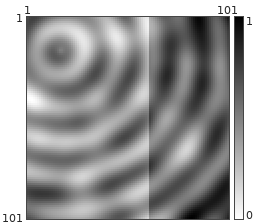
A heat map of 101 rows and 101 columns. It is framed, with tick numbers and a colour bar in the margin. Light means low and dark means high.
No lone cell stands out from its neighbours. A vertical seam about 60% of the way across splits the table, and the right part is higher. Concentric rings centre on the top left. The values follow a bell shape.
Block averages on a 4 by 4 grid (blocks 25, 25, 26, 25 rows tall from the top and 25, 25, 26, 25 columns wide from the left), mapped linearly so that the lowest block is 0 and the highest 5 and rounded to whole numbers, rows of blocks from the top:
1025 / 1234 / 1123 / 2225
